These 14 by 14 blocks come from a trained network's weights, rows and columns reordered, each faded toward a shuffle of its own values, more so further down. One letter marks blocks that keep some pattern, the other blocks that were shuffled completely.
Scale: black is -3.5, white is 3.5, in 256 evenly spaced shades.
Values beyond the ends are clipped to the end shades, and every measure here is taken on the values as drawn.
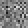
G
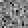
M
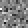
M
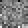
G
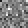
M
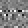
G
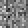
M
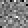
G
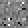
M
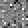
M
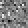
M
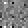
G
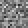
M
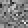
M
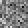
M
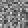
G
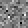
M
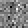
M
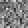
M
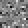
M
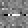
G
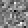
M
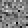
M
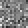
M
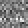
G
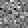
M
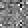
G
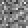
G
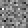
G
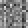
G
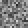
M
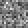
M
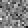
M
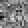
G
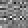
G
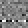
G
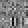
G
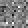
G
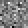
M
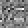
G
